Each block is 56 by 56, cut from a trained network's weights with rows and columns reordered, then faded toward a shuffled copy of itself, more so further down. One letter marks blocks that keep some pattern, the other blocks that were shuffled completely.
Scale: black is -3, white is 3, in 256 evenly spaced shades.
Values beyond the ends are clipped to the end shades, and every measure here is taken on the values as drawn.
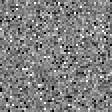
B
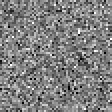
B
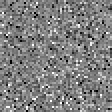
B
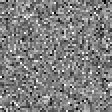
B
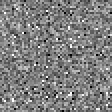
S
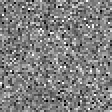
B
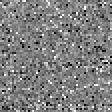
S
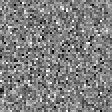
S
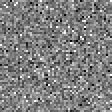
B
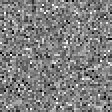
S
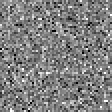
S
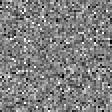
S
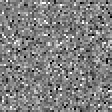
B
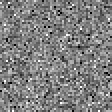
B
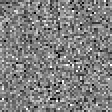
S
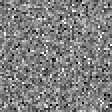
B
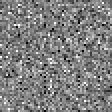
S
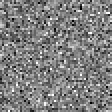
B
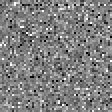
S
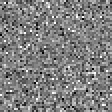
S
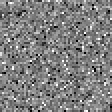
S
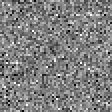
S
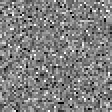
B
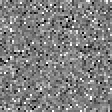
B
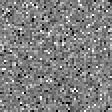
B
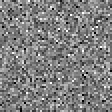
S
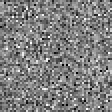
S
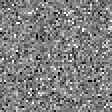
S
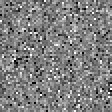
B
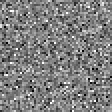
B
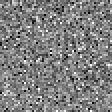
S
